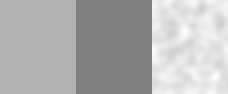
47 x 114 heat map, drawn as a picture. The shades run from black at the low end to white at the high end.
It is made of 1 by 3 panels. Panel 1,1: high, flat. Panel 1,2: middling, flat. Panel 1,3: very high, blotchy, faint in contrast.
